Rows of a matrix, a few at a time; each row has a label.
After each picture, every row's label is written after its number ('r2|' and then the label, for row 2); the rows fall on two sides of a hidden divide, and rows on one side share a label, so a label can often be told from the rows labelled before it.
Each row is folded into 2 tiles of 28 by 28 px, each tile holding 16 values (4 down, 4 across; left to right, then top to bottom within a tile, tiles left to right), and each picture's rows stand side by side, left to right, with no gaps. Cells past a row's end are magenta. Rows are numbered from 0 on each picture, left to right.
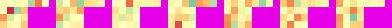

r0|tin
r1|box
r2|box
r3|box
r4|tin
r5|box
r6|tin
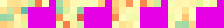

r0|box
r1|box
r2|box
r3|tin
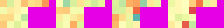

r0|tin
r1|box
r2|tin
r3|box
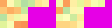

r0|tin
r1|box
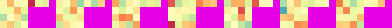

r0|box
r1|box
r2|tin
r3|tin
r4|box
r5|tin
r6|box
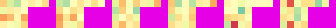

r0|tin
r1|tin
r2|box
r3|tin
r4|box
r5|box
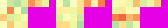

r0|box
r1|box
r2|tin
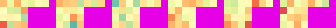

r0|tin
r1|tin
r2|box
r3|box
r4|tin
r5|box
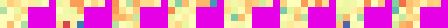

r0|box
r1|box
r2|tin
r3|box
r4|box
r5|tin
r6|tin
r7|box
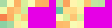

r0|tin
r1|box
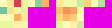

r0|box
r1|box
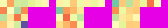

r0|box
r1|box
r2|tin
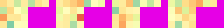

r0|tin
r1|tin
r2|box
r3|tin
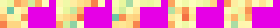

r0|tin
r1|tin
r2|tin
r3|tin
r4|tin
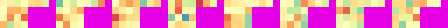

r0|tin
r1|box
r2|tin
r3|box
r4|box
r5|box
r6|box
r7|tin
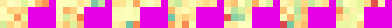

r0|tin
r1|box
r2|tin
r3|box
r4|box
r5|tin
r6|tin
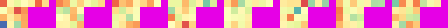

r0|tin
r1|tin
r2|tin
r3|box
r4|box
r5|tin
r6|box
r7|tin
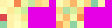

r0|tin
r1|box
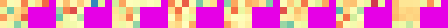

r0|tin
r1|box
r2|box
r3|tin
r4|box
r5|tin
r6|tin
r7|tin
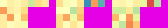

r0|tin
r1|tin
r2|tin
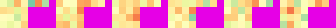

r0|tin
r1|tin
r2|tin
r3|box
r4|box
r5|box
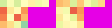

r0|box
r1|tin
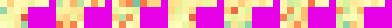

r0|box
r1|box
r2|box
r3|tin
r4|box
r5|box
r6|tin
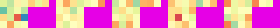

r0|box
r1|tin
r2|box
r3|tin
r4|tin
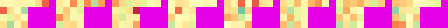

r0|tin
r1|box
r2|tin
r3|box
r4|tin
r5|tin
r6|box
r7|box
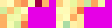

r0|tin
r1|tin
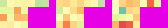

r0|box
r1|box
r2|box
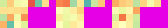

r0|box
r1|tin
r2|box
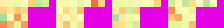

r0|box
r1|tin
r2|box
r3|tin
